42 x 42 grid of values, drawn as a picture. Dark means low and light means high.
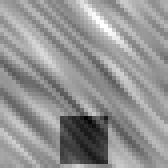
Roughest part: bottom middle. Odd patch: lower, in the bottom middle. Ninth with the lowest average: bottom middle.
